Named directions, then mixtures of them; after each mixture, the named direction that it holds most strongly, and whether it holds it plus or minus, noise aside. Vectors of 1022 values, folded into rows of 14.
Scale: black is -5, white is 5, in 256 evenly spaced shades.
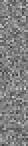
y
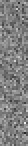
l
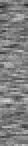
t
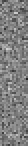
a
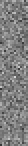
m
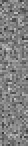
a, plus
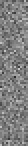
m, minus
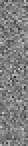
m, minus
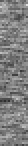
t, minus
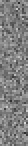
l, plus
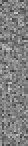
a, plus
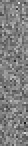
l, minus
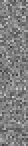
y, plus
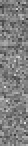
l, plus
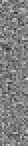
a, minus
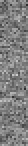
y, minus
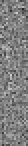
a, plus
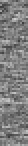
t, plus
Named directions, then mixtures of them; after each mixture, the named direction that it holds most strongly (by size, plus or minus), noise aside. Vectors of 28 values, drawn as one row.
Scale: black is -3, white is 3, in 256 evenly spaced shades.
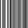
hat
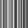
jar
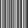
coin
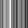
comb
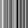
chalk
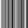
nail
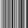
nail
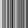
nail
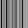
coin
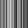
jar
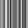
hat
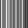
hat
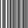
hat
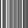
hat
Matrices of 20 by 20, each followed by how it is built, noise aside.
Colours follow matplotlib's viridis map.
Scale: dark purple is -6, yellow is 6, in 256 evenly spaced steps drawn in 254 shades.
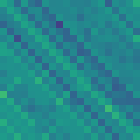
Toeplitz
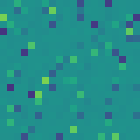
sparse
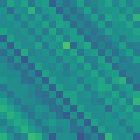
Toeplitz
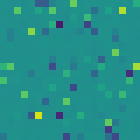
sparse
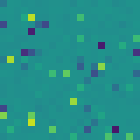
sparse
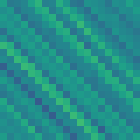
Toeplitz
